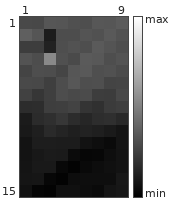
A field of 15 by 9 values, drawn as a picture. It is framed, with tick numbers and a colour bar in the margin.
Average level on the scale: 20%. Slope: up to the top. Roughest part: top left. Odd patch: rougher, in the top left.
